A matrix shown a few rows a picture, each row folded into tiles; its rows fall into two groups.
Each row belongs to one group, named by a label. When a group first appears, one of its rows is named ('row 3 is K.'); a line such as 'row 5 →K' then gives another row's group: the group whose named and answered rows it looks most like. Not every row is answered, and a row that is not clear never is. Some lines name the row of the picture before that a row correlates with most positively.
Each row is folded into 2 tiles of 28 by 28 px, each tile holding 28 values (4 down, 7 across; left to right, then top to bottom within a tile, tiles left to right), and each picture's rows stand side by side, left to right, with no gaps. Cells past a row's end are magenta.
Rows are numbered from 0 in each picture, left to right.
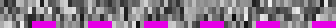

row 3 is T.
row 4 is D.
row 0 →T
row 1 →D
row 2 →T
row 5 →D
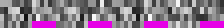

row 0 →D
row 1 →D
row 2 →D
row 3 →D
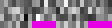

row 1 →D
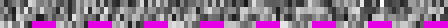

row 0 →T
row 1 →T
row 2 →T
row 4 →T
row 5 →T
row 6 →D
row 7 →T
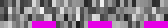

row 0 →T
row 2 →T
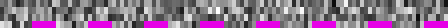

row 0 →T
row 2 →D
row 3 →T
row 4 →D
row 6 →D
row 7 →D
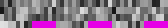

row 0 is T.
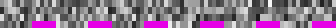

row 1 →T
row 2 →D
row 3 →T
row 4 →D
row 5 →T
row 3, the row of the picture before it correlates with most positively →0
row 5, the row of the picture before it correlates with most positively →1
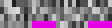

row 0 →D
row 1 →T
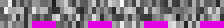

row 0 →D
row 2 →D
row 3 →T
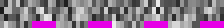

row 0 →T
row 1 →T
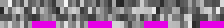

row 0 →D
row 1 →D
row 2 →T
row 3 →T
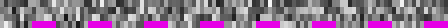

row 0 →T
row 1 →D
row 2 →T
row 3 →T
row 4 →D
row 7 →D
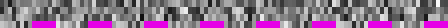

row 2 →T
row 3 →D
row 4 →D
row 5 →T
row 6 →T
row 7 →D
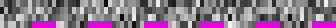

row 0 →T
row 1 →T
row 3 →T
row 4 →T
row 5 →D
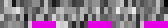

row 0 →D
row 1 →T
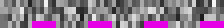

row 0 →D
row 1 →D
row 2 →T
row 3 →D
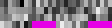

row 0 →T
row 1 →T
